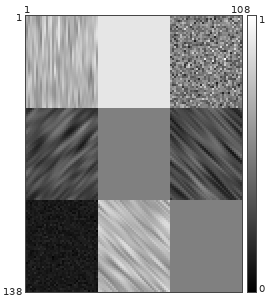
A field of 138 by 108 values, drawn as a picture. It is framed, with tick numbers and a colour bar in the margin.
It is made of 3 by 3 panels. Panel 1,1: high, streaked downward. Panel 1,2: very high, flat. Panel 1,3: middling, fine-grained, strong in contrast. Panel 2,1: low, slanting up to the right. Panel 2,2: middling, flat. Panel 2,3: low, slanting down to the right. Panel 3,1: very low, fine-grained, faint in contrast. Panel 3,2: high, slanting down to the right. Panel 3,3: middling, flat.
